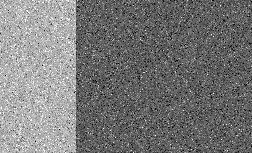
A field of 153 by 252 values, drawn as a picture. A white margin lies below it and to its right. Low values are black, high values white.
Average level on the scale: 50%. Seam: vertical, 30% of the way across, the left part higher. Stripes: none.
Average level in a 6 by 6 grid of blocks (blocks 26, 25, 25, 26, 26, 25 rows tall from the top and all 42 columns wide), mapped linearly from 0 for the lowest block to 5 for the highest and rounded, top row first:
5 4 0 0 0 0 | 5 4 0 0 0 0 | 5 4 0 0 0 0 | 5 4 0 0 0 0 | 5 4 0 0 0 0 | 5 4 0 0 0 0
